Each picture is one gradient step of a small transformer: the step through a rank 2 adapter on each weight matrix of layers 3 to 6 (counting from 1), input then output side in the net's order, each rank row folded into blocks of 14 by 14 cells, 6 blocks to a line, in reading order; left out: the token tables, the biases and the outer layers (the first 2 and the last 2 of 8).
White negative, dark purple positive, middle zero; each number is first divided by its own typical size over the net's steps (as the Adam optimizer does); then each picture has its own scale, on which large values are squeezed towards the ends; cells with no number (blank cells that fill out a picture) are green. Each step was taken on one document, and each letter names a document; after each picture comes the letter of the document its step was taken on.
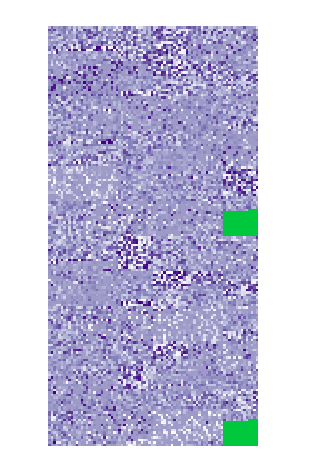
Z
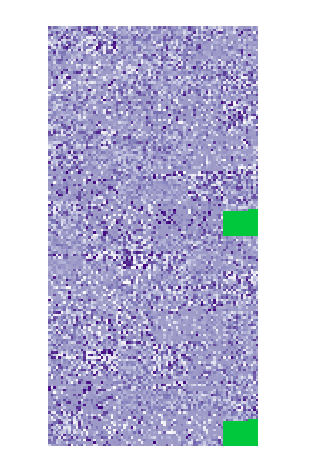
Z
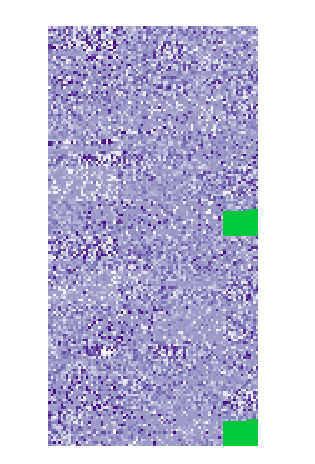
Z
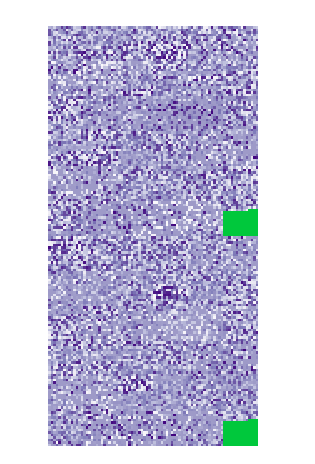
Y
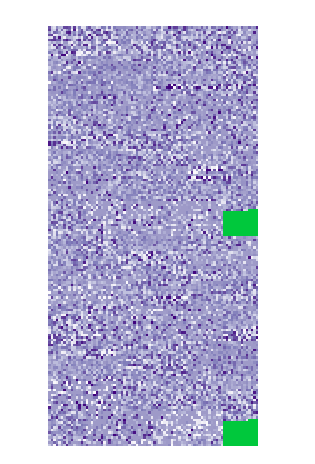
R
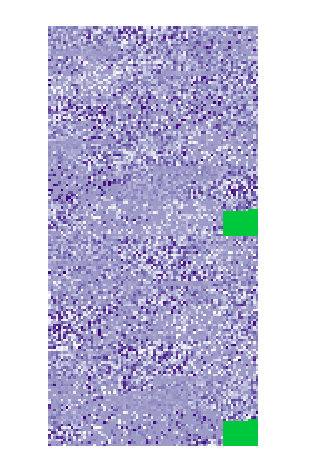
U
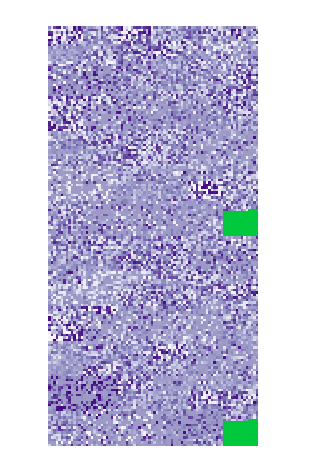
Y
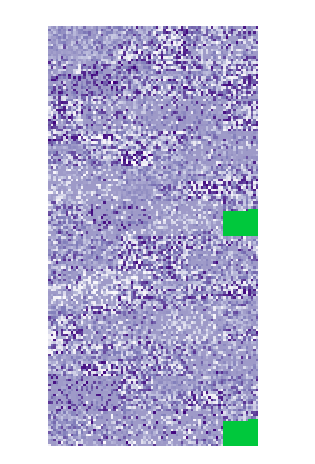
Y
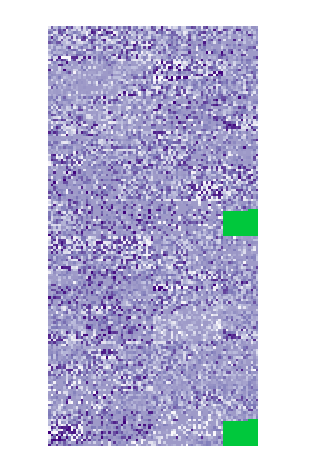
R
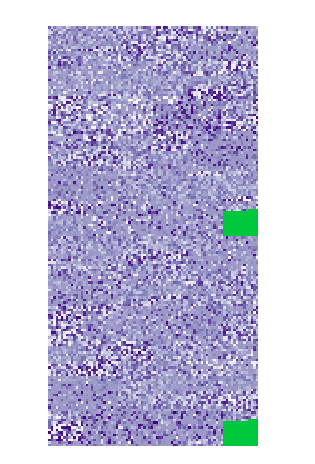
U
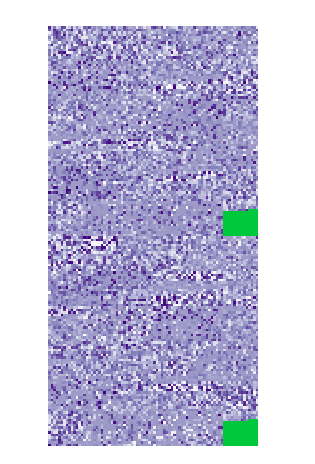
R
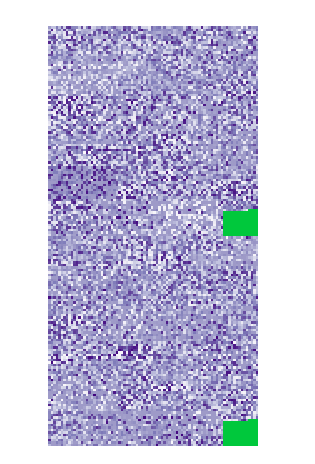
U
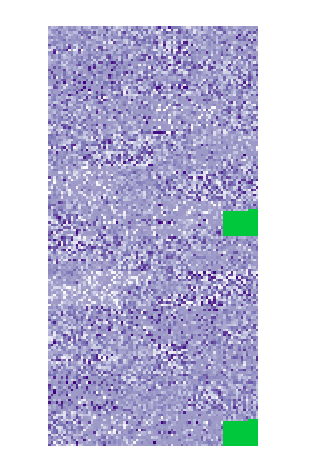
Z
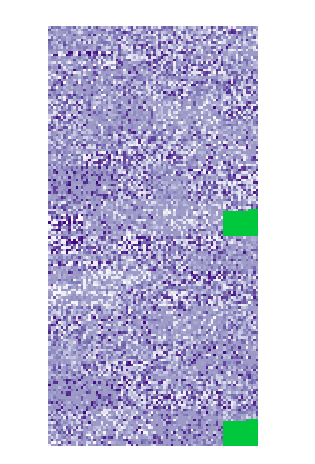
Y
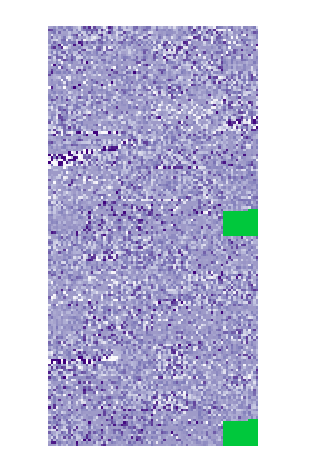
Z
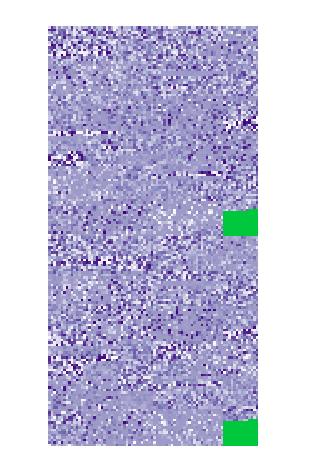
Z
